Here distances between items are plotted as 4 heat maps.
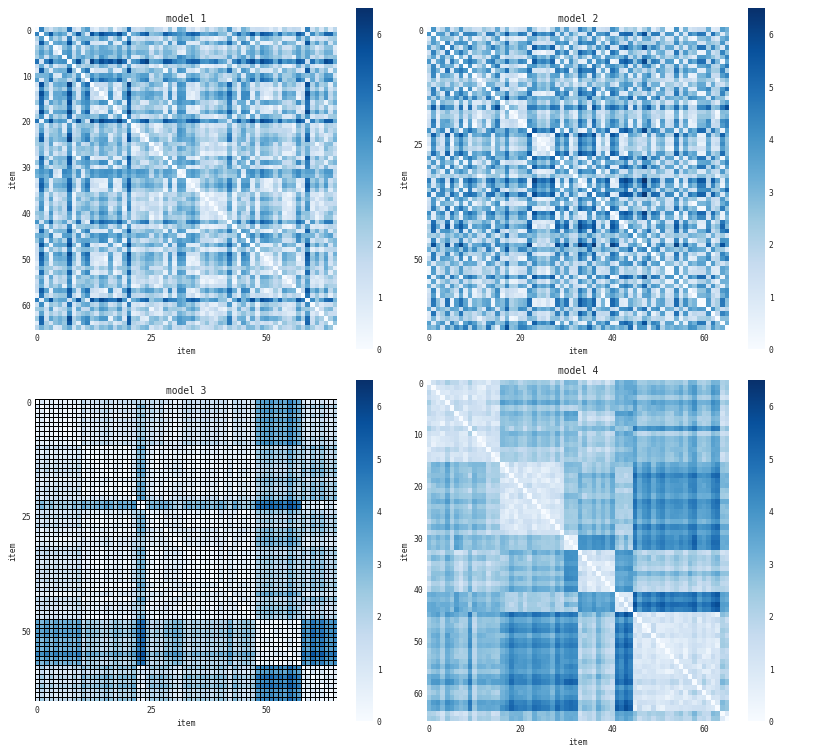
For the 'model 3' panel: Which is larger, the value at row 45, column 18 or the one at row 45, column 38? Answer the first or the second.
the first
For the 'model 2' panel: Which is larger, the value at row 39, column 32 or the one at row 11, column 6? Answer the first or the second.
the first
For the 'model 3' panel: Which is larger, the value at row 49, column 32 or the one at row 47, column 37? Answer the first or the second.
the first
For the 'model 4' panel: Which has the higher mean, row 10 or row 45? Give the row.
45
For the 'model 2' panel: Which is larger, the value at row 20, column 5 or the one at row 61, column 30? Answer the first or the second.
the first
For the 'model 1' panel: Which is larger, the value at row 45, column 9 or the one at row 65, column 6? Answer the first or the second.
the first
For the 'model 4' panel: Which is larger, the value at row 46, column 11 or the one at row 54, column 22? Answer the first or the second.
the second
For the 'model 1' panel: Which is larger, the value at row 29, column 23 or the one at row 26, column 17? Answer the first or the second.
the second
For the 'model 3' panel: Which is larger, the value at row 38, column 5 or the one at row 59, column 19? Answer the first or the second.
the second
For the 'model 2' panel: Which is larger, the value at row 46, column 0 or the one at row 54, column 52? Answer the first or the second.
the second
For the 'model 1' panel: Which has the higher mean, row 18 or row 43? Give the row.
18
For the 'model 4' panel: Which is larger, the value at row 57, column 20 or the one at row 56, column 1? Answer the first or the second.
the first
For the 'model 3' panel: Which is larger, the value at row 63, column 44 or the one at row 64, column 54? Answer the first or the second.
the second
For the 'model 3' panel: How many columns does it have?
66
